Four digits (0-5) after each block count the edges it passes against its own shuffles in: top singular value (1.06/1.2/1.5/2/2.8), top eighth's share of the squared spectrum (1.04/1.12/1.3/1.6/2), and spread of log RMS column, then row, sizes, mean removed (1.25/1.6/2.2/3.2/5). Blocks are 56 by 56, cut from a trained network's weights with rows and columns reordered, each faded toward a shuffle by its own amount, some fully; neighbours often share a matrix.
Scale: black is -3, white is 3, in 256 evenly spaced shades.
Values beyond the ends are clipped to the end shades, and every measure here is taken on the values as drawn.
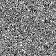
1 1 0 0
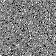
0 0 0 0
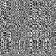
4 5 3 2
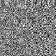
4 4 2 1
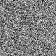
2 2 0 0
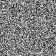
0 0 0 0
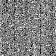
2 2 0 0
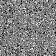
1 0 0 1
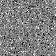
0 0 0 0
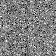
1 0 0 0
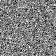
0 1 0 0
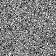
1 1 0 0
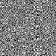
4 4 2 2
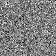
1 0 0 0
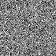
2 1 0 0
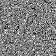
2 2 1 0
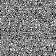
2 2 2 0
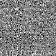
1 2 2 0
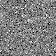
0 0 0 0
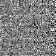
2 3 3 0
